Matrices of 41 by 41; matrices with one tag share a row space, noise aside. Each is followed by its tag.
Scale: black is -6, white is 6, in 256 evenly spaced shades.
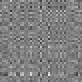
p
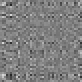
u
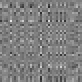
p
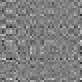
u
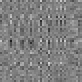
p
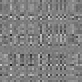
p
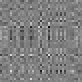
p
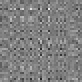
p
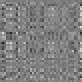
u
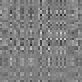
p
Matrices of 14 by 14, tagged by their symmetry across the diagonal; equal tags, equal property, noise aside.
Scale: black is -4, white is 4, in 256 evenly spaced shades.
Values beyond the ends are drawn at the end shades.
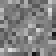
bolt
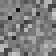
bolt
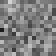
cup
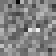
cup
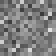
bolt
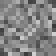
bolt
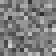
cup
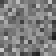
bolt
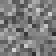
bolt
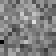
cup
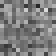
cup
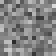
cup
